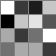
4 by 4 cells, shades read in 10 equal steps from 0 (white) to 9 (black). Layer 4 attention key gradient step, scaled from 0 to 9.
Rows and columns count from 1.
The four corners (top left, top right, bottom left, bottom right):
0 2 5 7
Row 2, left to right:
9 2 1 6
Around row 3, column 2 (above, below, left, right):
2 3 3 5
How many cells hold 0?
2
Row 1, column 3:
8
